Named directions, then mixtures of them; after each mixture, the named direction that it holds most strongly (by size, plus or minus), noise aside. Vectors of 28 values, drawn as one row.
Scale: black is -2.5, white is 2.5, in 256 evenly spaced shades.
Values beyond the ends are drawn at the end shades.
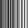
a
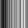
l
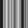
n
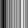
l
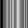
n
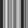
n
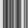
n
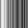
l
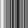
l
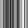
n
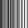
a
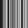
a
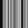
n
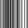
a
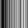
l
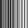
a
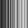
a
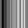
l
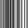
a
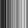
l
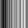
l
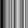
n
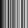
a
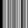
n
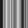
n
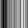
l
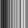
l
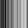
l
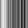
l
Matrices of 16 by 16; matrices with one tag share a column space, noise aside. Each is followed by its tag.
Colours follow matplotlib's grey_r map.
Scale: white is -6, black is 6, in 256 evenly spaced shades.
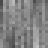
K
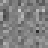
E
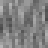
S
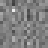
E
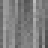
K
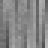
K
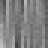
K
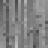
K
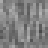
S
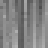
K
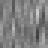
S
